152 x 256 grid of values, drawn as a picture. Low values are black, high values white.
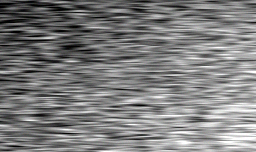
Histogram: bell-shaped. Mirror symmetry: none. Ninth with the highest average: bottom right. Grain: streaks across. Slope: up to the bottom right. Ninth with the lowest average: top left.
